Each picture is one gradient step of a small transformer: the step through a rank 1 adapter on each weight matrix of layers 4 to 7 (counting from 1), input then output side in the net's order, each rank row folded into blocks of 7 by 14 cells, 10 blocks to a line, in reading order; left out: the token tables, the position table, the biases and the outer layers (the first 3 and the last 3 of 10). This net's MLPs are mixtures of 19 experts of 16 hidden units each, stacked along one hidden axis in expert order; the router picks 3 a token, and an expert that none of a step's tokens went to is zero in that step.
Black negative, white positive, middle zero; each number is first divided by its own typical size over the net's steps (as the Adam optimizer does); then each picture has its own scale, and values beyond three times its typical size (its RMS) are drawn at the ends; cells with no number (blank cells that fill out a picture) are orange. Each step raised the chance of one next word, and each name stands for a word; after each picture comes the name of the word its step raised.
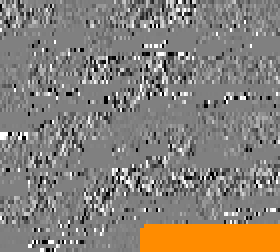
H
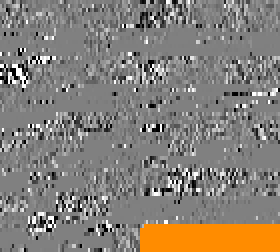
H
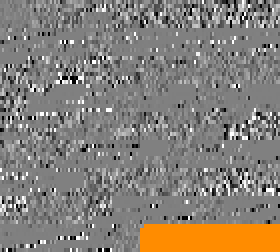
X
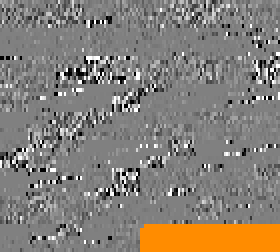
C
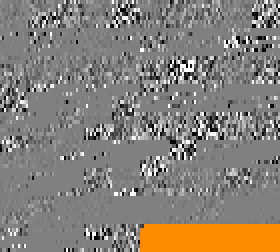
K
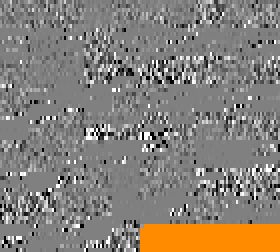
H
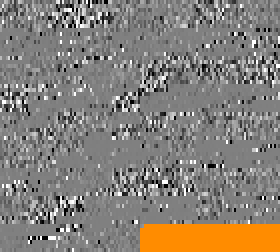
H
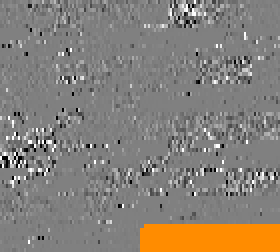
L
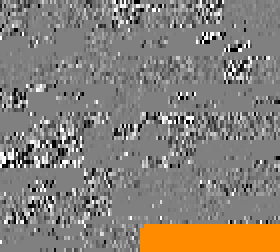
K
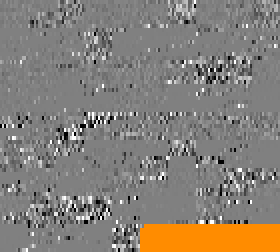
L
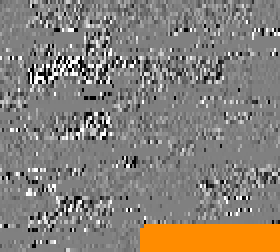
H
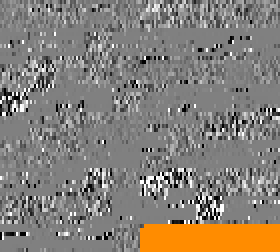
X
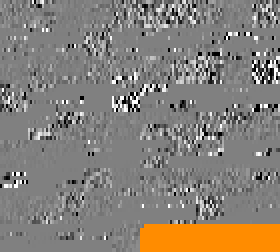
C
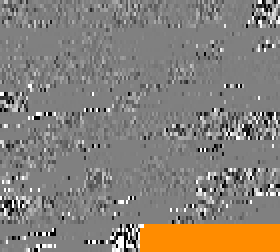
X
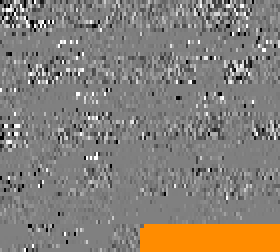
K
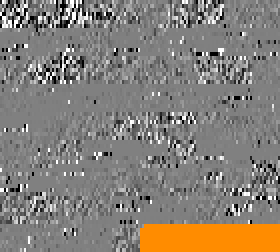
C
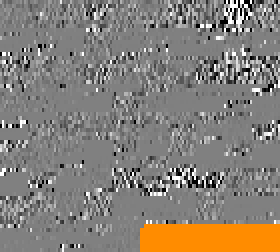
C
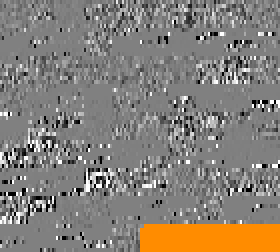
C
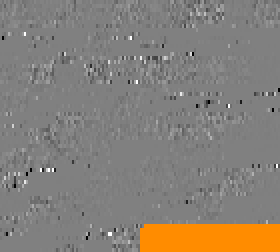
L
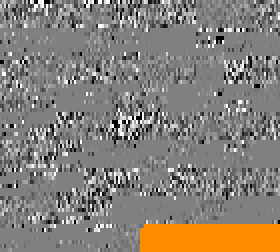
K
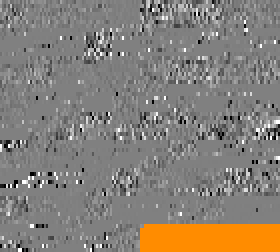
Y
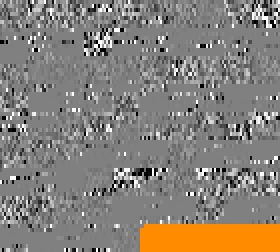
X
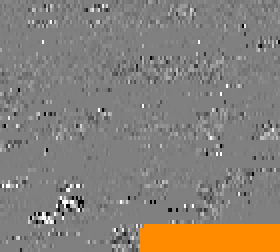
L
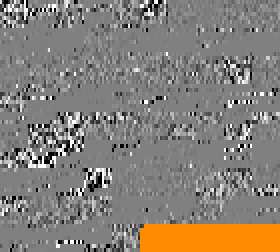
X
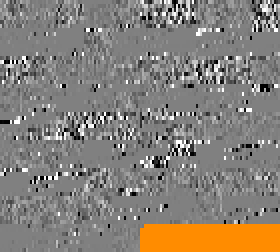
C
